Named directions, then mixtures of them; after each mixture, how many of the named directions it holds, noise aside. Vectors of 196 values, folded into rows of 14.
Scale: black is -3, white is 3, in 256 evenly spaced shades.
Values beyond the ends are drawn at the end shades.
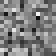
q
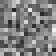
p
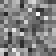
two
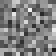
one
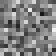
one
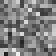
two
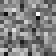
one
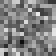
two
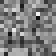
one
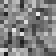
two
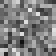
two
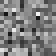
one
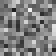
one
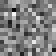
two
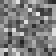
two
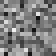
one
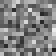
one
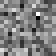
one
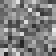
two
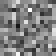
one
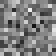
one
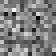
two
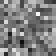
two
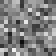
two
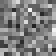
one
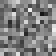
one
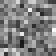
two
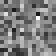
one
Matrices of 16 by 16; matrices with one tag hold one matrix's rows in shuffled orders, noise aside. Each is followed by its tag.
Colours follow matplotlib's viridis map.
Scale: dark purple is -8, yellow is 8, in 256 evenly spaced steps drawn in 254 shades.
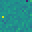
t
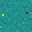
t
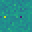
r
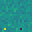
r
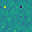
r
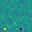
r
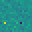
r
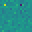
r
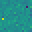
t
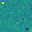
t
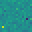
t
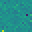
t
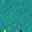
r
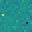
t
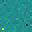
t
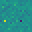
r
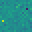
t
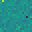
t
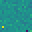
t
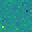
t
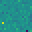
t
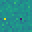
r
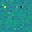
r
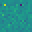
r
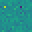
r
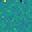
r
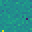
t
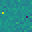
t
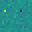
r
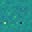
r
